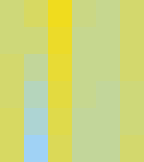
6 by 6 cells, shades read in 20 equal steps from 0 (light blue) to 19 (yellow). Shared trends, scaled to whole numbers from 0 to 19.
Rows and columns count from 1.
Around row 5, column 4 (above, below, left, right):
9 8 15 8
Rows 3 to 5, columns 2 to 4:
8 17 9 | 5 16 9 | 3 15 8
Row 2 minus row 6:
-2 11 4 1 1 0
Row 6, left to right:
13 0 14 8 8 12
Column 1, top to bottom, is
11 11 12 12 13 13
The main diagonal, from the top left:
11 11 17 9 8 12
